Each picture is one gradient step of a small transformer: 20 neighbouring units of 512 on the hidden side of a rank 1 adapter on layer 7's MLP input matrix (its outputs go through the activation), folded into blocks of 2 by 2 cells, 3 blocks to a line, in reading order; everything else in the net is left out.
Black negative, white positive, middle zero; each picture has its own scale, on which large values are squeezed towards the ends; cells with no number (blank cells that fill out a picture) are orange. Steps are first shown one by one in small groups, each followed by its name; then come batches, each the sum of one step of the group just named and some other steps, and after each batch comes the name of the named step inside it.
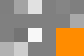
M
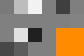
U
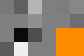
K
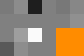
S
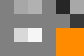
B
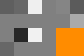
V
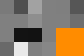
K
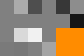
B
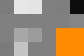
M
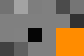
U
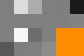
U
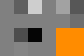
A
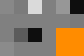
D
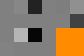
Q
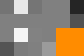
Q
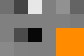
A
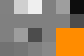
A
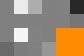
D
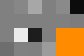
A
